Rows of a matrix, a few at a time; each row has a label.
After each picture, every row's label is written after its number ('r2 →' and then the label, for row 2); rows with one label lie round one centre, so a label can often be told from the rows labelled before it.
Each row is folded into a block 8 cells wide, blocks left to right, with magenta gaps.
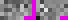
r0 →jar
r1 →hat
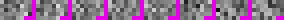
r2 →jar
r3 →jar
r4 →hat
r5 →hat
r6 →hat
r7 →jar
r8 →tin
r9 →tin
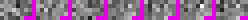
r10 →tin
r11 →hat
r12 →tin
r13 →jar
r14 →jar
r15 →jar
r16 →jar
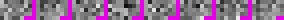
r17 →hat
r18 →jar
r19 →hat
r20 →tin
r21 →hat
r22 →jar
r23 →jar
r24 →jar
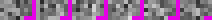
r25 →tin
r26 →jar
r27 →jar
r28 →jar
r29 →tin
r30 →tin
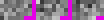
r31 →hat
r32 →jar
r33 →jar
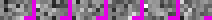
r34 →jar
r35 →tin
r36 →hat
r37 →jar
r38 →tin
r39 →hat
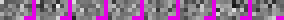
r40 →jar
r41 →jar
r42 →hat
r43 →hat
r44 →hat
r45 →jar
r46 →tin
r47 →jar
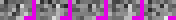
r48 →jar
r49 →jar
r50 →jar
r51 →jar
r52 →jar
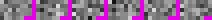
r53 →hat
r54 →jar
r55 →tin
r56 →jar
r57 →hat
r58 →tin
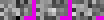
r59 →tin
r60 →tin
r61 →tin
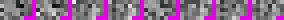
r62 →tin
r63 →tin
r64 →jar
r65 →jar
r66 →tin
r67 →jar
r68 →jar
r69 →jar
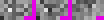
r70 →hat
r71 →hat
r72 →jar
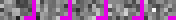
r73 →tin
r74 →hat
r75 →jar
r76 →tin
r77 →hat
